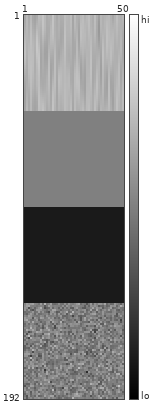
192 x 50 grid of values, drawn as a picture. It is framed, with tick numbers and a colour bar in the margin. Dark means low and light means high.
The table splits into 4 rows of 1 panel. Panel 1,1: high, streaked downward, faint in contrast. Panel 2,1: middling, flat. Panel 3,1: very low, flat. Panel 4,1: middling, fine-grained.
